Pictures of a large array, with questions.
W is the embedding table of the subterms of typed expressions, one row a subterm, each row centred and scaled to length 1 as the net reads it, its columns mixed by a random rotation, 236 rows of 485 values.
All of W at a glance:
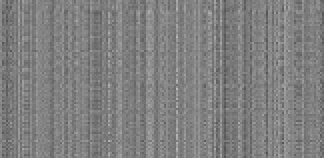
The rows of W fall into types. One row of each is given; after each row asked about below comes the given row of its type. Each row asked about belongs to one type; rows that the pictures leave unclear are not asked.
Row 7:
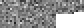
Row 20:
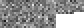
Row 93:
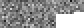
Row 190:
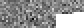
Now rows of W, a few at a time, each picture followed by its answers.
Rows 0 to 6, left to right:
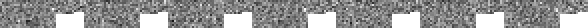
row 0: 7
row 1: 7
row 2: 20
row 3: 93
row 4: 7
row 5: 20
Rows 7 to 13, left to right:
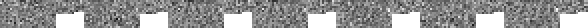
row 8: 190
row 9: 93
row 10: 93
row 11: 93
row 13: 93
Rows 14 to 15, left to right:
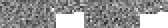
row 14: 93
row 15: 93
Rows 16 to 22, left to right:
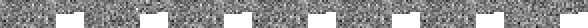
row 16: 20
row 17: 190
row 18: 20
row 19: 20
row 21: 20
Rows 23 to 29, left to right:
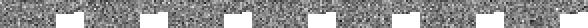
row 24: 93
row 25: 7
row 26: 20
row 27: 20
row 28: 93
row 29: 7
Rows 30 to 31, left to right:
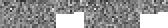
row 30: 93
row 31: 93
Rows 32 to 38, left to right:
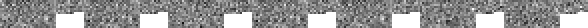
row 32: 20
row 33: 20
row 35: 20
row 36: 20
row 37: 7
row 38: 93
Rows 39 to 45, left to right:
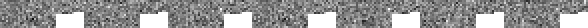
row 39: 190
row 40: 7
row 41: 190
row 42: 190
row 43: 7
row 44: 20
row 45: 7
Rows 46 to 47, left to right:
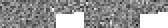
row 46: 93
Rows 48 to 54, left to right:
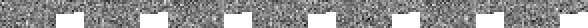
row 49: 7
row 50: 20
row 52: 190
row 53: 20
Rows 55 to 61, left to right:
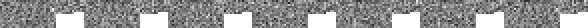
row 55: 93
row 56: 20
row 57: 20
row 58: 7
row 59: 7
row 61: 93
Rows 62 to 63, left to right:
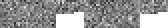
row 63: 20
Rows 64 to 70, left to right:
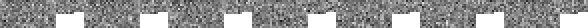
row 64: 20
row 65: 20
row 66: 93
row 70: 20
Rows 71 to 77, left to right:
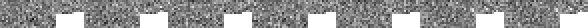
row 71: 190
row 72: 93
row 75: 20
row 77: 93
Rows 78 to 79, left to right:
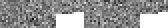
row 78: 190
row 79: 7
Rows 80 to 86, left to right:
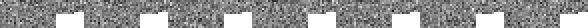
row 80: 7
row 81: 7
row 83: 93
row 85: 190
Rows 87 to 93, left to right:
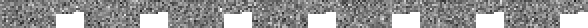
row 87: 93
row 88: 20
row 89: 93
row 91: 20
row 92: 7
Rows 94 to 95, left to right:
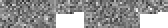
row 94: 20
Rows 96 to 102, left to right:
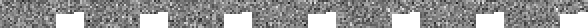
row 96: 20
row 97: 20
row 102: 93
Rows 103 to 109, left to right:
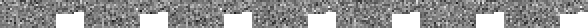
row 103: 7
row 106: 93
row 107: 7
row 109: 93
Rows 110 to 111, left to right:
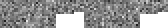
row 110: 20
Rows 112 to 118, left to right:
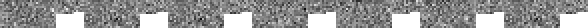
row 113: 190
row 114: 190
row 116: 93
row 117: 20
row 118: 190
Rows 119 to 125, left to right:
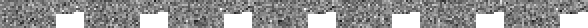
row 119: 93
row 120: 93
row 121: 7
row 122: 7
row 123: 20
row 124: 7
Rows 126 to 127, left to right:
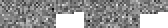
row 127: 20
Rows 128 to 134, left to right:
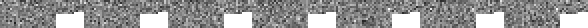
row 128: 7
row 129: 7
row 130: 20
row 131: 20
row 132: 7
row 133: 93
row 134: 190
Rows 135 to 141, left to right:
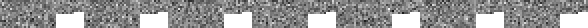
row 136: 20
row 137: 93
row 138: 7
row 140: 20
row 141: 7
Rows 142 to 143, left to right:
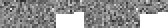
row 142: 93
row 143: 190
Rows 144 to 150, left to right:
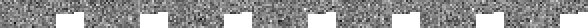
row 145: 20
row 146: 190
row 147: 7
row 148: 20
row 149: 190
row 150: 20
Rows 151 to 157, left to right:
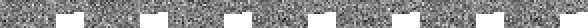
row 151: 20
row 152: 20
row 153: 7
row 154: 190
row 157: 190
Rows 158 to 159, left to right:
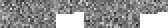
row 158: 93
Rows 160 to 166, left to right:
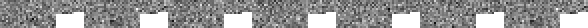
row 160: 190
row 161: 7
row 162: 20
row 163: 20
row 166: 7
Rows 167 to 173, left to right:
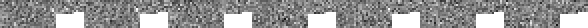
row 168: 93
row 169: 93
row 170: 190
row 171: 190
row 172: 7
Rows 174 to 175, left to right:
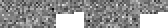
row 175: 20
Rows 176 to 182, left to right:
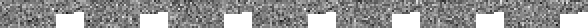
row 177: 20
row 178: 93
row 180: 7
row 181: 7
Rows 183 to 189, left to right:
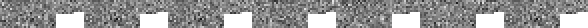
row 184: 190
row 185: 190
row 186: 7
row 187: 20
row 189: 190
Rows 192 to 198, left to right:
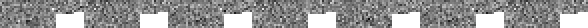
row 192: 7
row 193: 93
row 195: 93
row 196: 190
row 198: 93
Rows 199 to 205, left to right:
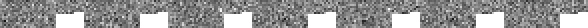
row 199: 20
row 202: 190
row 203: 7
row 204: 190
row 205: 20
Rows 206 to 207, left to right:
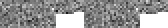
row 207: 190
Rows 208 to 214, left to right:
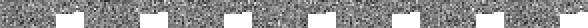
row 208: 93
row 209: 93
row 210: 7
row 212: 7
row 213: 190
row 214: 93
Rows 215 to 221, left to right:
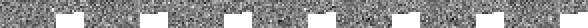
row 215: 93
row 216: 20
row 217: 7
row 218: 7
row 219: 190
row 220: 190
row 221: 20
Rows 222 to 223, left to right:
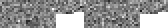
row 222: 7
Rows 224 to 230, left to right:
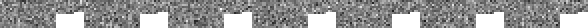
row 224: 7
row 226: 7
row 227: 93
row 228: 7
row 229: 20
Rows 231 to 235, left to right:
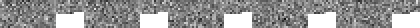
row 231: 20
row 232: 93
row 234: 190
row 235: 7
